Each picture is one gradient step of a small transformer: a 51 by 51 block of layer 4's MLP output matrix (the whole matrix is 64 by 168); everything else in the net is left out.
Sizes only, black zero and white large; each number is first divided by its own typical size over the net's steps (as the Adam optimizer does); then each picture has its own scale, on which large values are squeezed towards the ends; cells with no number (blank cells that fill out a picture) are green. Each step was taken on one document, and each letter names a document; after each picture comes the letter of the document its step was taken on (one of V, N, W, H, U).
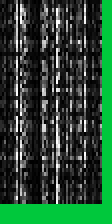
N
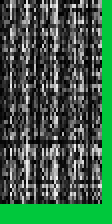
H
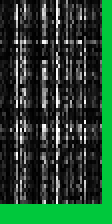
N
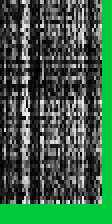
H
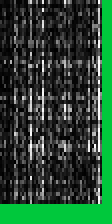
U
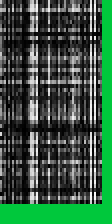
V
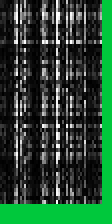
N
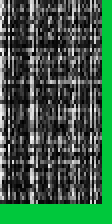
V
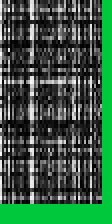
V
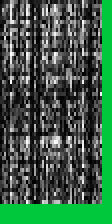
H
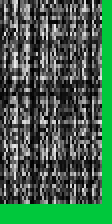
H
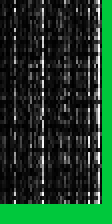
U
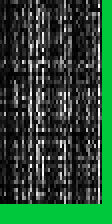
U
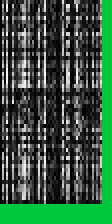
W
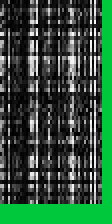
V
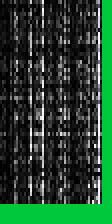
U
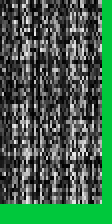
H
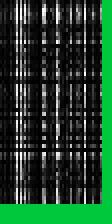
N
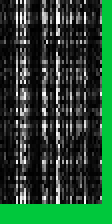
N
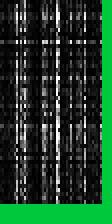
N
